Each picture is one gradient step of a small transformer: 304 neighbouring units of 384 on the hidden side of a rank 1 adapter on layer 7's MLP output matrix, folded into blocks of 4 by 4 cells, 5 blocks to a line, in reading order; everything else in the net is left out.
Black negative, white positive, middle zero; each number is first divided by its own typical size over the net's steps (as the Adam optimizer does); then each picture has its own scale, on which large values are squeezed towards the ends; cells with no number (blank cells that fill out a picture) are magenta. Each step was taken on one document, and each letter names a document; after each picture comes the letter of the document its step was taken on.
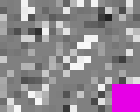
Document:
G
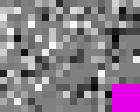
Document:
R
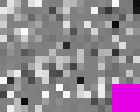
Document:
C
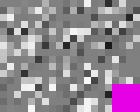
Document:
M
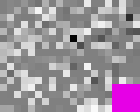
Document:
M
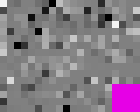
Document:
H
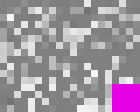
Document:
M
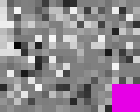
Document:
R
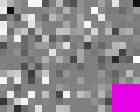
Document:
C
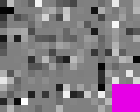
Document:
C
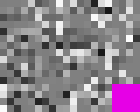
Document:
G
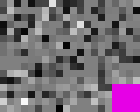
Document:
C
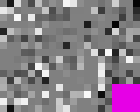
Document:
C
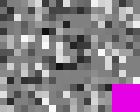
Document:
G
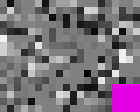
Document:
R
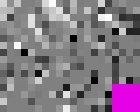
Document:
H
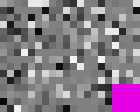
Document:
C
